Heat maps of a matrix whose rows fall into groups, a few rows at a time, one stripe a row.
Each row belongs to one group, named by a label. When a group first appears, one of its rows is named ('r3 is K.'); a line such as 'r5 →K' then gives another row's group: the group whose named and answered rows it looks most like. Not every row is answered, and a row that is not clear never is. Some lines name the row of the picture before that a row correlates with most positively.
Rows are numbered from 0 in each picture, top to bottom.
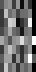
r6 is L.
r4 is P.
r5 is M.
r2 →M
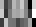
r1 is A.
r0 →A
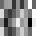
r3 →P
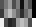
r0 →M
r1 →M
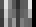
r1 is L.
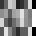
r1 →P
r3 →L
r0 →M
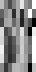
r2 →M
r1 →L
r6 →P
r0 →P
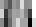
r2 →A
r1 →A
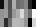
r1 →P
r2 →A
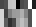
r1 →A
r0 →M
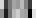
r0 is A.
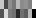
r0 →A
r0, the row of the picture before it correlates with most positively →0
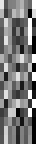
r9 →M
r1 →A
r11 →A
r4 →L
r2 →L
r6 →P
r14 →L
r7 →L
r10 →L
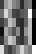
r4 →M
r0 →M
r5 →P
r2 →M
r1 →L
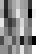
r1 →A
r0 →A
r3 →P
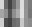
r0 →P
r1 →P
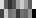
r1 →L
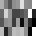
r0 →P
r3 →A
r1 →L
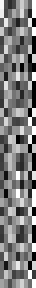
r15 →M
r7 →M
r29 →A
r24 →P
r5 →L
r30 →L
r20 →M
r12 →A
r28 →L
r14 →P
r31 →P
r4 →M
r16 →A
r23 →M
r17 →M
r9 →L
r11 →L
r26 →M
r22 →P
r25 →M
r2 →L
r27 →P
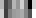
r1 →A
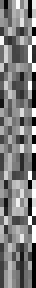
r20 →A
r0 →A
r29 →M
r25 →A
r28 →M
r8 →M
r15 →M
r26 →P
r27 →M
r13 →M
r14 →P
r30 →M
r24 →L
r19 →L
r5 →L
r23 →A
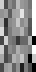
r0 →A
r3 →A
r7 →M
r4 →L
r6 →A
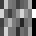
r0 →L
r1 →P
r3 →L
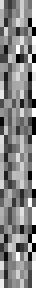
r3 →L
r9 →A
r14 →L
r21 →M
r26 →A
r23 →P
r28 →A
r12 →P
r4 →P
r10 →A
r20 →P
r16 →P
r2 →A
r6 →M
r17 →A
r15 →A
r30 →A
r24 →P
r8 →A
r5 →A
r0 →P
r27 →M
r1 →P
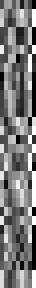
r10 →M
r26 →L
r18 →L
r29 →M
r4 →M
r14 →P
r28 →L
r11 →M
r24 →P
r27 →M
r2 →P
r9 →L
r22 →P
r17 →L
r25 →L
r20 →A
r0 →M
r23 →L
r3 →M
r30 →P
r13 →A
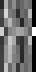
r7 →L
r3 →A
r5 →M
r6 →M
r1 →L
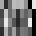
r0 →A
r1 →L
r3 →L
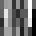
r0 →L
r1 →L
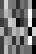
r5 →L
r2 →M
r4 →L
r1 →L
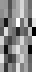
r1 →P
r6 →P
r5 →A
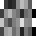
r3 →M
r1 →M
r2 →P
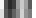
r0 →P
